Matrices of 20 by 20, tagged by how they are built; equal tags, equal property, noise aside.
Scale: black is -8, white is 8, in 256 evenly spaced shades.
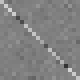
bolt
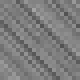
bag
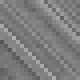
bag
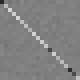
bolt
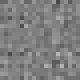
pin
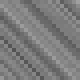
bag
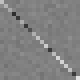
bolt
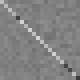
bolt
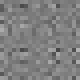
pin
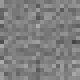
pin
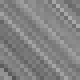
bag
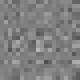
pin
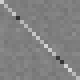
bolt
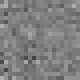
pin
